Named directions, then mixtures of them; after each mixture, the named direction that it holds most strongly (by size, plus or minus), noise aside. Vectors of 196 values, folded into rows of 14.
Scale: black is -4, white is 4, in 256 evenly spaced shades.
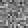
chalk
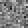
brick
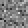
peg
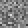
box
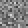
box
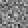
box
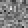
brick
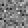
peg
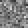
brick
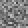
box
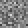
box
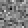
peg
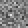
box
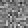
chalk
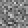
box
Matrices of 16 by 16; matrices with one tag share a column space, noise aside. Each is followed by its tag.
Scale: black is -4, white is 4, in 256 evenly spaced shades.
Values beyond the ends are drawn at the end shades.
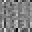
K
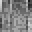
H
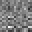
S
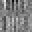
H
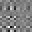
S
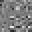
S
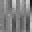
H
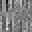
H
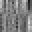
H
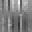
H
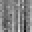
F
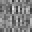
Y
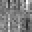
H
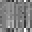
K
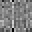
K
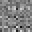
S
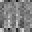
K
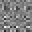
S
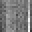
F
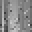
F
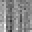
F
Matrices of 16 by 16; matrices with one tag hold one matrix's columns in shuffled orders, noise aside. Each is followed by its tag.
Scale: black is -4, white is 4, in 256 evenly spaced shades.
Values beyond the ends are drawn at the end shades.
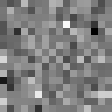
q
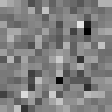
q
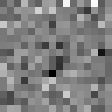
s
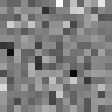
s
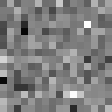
q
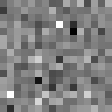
q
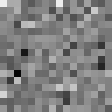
s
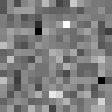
q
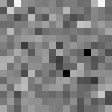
s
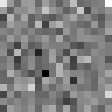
s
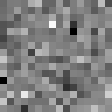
q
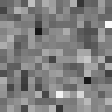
q
